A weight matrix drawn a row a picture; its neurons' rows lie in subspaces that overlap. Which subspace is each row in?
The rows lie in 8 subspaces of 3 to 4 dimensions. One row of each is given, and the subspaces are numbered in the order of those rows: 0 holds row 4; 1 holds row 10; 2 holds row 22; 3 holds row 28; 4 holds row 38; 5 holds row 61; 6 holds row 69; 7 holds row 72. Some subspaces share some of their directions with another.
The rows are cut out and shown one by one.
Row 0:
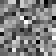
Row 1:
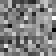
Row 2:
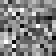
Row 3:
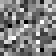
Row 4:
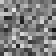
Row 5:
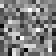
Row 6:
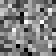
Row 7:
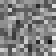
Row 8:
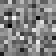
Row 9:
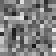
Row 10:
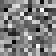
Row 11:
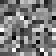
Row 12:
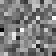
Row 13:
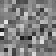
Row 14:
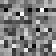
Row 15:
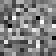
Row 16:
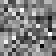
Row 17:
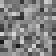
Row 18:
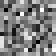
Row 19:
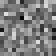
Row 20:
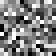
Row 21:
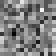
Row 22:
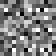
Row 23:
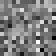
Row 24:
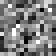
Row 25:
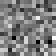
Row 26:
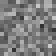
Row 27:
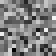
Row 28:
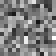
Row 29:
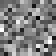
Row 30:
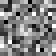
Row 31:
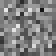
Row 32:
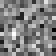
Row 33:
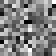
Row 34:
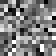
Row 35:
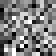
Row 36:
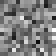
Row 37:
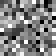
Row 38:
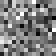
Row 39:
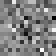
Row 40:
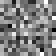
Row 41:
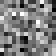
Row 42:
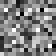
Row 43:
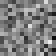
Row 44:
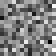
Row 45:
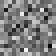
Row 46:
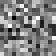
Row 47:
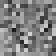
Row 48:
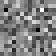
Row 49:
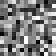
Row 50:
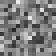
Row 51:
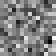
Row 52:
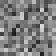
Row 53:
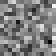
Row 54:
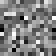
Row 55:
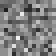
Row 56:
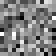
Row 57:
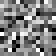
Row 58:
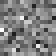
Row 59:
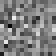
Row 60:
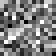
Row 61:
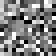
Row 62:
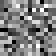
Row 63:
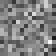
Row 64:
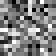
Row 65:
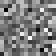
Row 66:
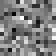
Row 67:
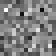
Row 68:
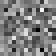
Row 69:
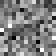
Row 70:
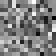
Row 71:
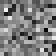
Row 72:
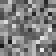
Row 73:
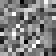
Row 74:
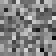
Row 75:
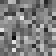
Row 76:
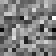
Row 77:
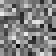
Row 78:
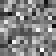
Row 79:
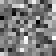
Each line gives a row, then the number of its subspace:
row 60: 6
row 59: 6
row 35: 5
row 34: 4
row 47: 0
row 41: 3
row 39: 4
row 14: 2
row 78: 7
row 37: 6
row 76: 0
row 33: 0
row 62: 1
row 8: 6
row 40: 4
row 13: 2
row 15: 6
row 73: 0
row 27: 2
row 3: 6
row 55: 2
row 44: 5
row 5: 2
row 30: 7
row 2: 4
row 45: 7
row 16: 4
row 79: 3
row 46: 6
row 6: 0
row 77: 0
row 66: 3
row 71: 0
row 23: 6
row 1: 4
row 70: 4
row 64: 1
